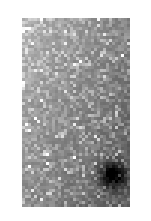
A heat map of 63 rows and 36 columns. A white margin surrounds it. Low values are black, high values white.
There is an overall slope up to the top left. The distribution is heavy-tailed on both sides. The halves do not mirror each other. The ninth with the highest average is the top left. The ninth with the lowest average is the bottom right. One dip sinks in the bottom right.
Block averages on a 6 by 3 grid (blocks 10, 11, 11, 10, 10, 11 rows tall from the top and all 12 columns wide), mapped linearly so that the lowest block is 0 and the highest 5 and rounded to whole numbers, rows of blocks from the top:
543
543
432
432
431
320
